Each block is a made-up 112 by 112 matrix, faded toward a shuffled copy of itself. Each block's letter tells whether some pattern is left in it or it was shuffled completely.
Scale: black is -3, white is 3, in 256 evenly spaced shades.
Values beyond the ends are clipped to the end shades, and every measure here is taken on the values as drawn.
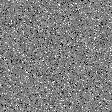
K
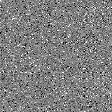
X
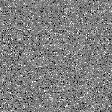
X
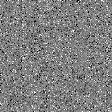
X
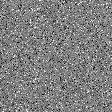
K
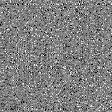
X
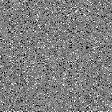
X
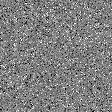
K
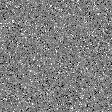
K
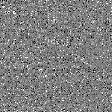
X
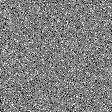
K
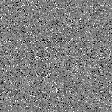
X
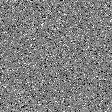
K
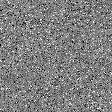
K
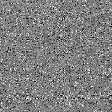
X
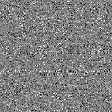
X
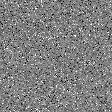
K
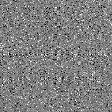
X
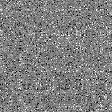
X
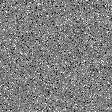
K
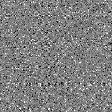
X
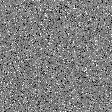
K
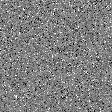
K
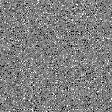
X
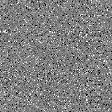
X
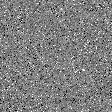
K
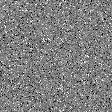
K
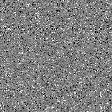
X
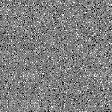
X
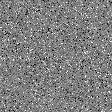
K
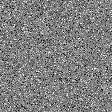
K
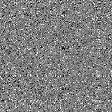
X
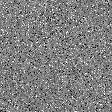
K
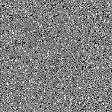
X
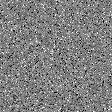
K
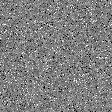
K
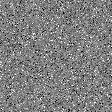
K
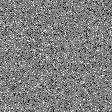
K
